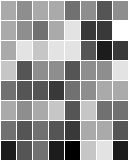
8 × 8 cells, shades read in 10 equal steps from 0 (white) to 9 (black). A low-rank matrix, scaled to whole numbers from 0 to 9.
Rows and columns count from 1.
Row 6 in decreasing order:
6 5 5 4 3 3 2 2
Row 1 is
3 4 3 3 5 4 6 4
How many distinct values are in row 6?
5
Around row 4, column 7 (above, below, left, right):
8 3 4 1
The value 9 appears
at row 8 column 5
